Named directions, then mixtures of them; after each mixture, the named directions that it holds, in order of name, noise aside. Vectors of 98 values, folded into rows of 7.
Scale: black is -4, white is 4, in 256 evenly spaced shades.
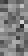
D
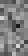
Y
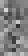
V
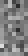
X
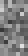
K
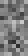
K, V, Y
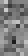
D, K, V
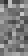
D, K, X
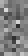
V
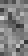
D, Y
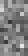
K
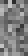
D, K, X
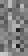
D, X, Y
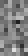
V, X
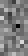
V, Y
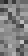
D, Y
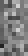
X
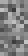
D, Y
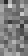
D, K, X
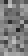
D, K, X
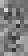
V
